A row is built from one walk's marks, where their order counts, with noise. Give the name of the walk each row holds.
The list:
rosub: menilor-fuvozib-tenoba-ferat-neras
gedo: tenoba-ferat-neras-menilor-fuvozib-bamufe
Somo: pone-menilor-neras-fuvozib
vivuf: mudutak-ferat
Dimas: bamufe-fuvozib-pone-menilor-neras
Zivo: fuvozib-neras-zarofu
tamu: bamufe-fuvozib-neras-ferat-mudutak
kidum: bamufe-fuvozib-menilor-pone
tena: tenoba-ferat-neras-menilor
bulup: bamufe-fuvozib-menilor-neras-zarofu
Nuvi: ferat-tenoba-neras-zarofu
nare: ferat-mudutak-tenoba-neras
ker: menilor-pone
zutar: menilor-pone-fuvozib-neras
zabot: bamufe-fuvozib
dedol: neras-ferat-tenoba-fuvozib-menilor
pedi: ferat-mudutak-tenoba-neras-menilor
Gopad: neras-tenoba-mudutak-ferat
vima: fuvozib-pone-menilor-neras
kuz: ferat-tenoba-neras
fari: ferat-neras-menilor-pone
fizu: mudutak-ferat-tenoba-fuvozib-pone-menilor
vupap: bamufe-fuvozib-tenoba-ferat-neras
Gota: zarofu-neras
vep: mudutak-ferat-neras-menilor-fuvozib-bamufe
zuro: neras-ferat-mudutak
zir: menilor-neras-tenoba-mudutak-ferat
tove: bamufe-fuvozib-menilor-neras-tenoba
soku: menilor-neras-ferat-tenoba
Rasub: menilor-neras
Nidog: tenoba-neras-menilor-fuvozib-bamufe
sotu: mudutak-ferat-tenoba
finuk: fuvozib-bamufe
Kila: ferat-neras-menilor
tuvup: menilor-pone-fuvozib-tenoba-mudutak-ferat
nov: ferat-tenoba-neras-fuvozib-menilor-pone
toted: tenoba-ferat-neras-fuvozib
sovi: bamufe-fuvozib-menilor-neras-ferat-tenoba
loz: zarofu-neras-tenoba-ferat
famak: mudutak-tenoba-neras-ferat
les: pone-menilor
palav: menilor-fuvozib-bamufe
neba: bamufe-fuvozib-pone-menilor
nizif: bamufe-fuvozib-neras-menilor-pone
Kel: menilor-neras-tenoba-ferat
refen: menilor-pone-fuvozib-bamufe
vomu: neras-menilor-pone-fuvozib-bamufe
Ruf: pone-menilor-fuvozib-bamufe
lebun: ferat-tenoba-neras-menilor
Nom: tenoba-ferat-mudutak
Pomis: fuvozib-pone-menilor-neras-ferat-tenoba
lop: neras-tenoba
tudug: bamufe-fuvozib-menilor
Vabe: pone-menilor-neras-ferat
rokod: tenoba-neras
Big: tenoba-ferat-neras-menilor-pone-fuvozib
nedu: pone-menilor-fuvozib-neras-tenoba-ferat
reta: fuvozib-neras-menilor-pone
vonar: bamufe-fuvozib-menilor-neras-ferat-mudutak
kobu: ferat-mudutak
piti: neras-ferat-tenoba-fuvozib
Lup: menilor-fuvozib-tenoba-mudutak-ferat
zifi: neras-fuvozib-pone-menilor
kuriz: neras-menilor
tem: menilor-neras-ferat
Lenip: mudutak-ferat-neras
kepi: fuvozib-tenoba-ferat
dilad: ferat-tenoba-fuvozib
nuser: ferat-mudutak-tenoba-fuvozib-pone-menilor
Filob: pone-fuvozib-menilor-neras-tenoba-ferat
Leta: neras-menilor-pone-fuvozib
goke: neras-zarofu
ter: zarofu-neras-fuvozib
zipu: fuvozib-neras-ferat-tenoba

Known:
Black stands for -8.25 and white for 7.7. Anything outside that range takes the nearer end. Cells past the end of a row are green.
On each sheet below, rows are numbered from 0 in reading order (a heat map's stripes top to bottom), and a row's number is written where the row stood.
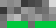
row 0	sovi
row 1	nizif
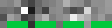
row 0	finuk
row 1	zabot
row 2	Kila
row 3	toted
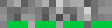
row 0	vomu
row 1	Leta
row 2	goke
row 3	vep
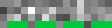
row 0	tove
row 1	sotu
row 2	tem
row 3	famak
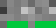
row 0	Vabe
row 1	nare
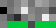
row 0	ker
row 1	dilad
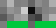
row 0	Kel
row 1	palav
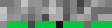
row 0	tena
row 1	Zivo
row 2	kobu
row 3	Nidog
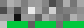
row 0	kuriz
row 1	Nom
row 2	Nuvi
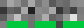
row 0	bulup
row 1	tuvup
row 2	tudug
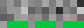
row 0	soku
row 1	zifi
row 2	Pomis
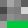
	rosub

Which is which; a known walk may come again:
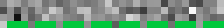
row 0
kuriz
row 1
zir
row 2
pedi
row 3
tena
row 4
fari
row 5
nedu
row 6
finuk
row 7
Somo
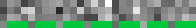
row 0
vupap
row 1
gedo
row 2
Pomis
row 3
Rasub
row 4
les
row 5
Leta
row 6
kuz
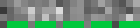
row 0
refen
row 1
Lenip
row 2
vep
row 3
Dimas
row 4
kidum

